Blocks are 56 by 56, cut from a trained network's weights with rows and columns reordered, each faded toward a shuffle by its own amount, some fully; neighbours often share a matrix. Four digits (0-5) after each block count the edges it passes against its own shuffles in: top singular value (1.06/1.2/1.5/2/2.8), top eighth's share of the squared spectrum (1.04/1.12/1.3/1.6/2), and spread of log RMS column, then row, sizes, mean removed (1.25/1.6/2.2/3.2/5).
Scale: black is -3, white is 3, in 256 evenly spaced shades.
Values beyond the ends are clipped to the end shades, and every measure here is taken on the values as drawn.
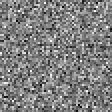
0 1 0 0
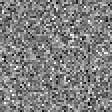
1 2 0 0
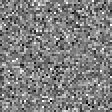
0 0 0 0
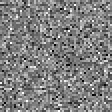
0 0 0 0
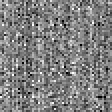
3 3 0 2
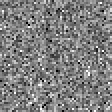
0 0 0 0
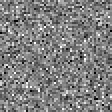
0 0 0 0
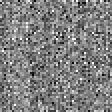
2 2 0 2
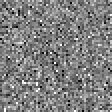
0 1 0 0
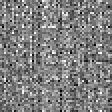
3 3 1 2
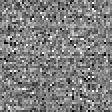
2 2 2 0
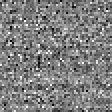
2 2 1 0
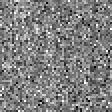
1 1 0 0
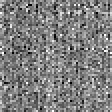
3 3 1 2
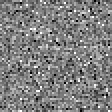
0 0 1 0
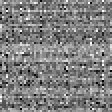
3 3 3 0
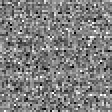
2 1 0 1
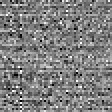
3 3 2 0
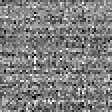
3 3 2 1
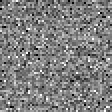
1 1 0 0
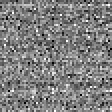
2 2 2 0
